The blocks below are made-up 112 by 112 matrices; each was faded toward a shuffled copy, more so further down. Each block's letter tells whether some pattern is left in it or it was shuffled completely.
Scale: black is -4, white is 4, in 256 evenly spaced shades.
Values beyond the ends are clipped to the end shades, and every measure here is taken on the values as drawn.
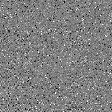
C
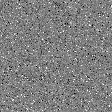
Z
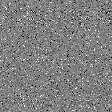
C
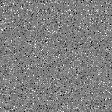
C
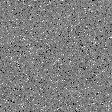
Z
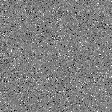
C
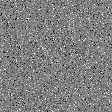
Z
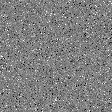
Z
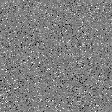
C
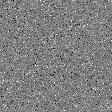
Z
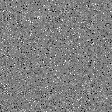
C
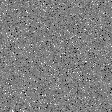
Z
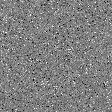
Z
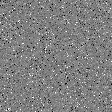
Z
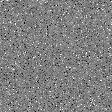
Z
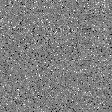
C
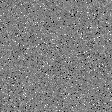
Z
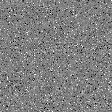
C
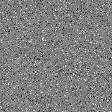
C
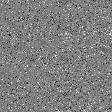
C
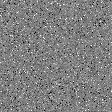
Z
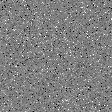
Z
